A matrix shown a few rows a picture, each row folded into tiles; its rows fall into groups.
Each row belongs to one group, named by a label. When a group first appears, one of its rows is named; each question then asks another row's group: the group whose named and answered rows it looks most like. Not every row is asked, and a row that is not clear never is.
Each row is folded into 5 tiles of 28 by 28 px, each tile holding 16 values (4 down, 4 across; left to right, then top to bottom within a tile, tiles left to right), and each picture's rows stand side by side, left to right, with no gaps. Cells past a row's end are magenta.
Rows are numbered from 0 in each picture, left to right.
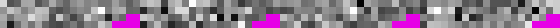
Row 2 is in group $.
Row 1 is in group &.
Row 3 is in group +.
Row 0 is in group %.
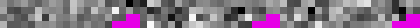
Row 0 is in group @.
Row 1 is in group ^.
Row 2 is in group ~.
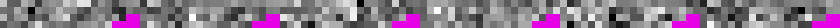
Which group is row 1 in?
^
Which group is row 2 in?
$
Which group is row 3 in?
+
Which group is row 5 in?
^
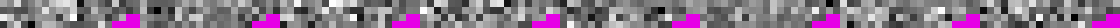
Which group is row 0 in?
$
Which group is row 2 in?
&
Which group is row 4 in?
^
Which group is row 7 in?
&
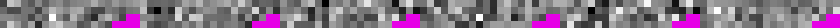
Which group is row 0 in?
^
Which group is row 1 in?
@
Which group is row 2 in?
~
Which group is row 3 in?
&
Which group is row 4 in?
~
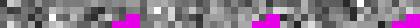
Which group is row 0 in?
^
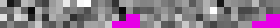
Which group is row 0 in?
~
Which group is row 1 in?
$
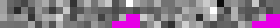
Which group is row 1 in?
$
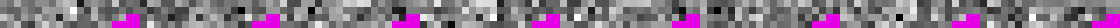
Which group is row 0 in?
$
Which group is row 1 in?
^
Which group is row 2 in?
~
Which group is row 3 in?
$
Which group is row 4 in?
~
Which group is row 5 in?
@
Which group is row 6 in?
$
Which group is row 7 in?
^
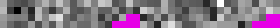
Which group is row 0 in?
@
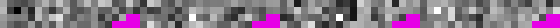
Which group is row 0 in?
@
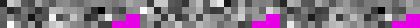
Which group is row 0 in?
^
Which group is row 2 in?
^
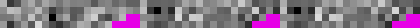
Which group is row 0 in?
%
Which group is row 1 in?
@
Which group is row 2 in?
@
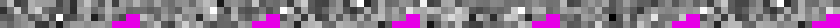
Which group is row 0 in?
&
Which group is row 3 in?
%
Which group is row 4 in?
%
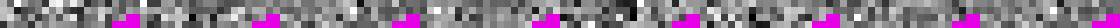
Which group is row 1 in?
%
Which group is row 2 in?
$
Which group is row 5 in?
%
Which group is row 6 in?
~
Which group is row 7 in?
$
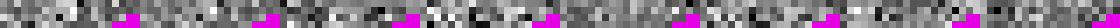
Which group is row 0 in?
$
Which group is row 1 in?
$
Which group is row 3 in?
%
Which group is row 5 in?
%
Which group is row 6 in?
+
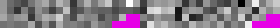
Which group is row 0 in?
@
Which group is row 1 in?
+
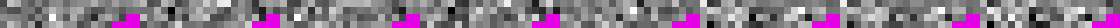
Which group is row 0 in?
^
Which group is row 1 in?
~
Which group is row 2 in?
~
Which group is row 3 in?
~
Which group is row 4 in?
$
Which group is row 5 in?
%
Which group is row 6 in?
%
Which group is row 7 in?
%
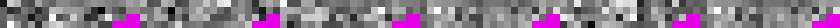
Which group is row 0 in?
^
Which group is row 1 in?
~
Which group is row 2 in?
%
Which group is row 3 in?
+
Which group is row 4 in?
$
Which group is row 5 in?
+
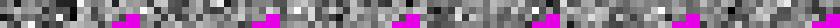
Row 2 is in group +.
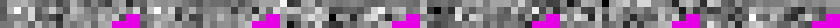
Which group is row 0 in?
+
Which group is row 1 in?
+
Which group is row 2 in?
%
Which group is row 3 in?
@
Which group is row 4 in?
~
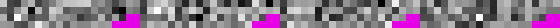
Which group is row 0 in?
~
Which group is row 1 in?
+
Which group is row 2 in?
+
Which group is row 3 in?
&
